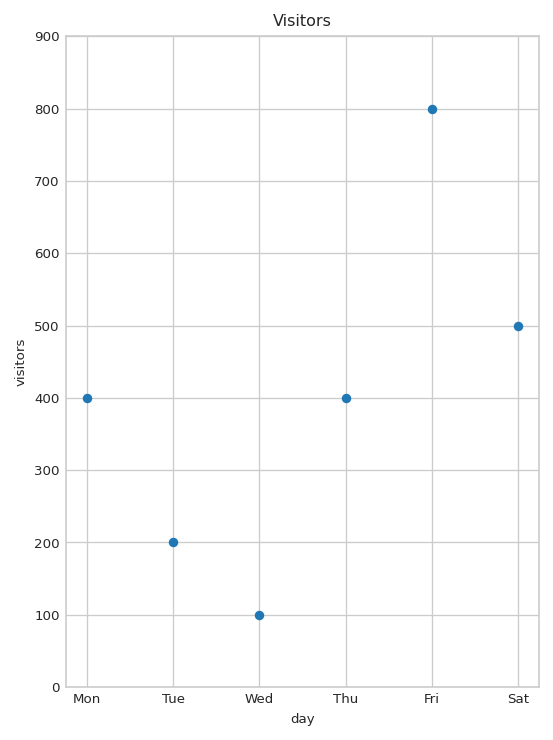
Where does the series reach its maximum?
Fri
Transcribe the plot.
Title: Visitors
x-axis: day, ticks Mon Tue Wed Thu Fri Sat
y-axis: visitors, ticks 0 100 200 300 400 500 600 700 800 900
Values:
400 200 100 400 800 500
